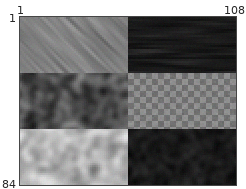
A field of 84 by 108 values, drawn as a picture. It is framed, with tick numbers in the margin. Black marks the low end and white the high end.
The table splits into 3 rows of 2 panels. Panel 1,1: middling, slanting down to the right, faint in contrast. Panel 1,2: very low, streaked across, faint in contrast. Panel 2,1: low, blotchy. Panel 2,2: middling, checkered. Panel 3,1: high, blotchy. Panel 3,2: very low, blotchy, faint in contrast.
